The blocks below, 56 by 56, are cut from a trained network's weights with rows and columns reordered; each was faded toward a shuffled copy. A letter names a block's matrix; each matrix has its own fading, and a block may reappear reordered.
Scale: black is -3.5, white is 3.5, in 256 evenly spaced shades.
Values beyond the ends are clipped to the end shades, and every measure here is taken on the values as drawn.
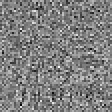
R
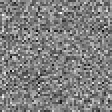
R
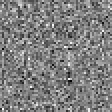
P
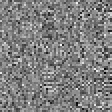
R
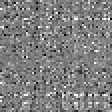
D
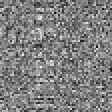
P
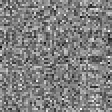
P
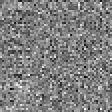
P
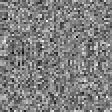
R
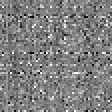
D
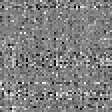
D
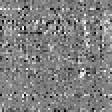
D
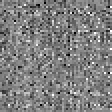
D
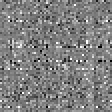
D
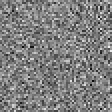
R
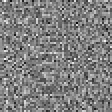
R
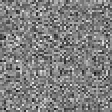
R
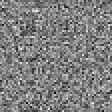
R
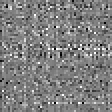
D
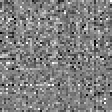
D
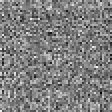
P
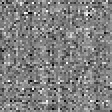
D
